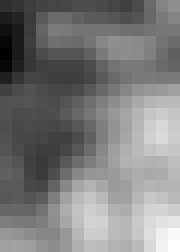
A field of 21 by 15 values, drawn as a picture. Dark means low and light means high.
The field climbs toward the bottom right. The ninth with the lowest average is the top left. The texture is blotchy. No regular stripes run through it. The ninth with the highest average is the bottom right. No lone cell stands out from its neighbours.
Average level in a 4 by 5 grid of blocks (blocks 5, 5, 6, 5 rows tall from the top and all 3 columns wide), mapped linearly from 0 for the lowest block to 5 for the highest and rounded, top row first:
0 2 2 2 2 / 1 1 2 3 3 / 1 1 2 4 4 / 2 3 4 4 5
